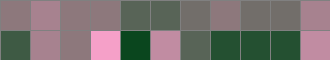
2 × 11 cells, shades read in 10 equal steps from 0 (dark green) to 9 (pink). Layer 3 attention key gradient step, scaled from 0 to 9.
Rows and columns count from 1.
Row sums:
50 42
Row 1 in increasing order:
3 3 4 4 4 5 5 5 5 6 6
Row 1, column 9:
4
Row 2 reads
2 6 5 9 0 7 3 1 1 1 7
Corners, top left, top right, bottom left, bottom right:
5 6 2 7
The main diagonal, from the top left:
5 6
